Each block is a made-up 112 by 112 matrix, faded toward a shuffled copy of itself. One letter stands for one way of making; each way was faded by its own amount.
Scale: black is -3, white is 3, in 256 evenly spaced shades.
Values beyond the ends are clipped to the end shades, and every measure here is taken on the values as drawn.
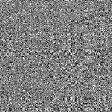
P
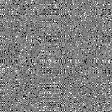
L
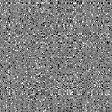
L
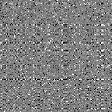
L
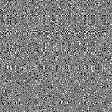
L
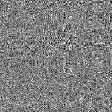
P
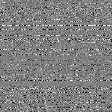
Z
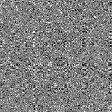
P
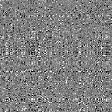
L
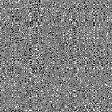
L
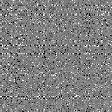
L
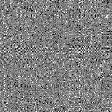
P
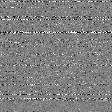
Z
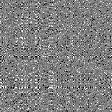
L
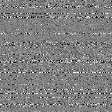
Z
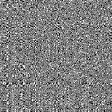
P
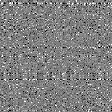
L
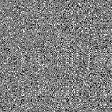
P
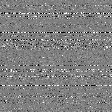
Z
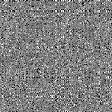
P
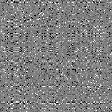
L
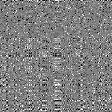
L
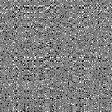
L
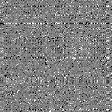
L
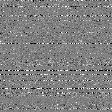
Z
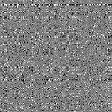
L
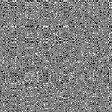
L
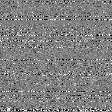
Z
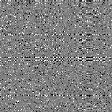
L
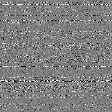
Z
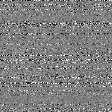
Z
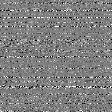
Z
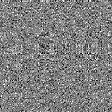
P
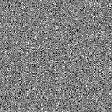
P
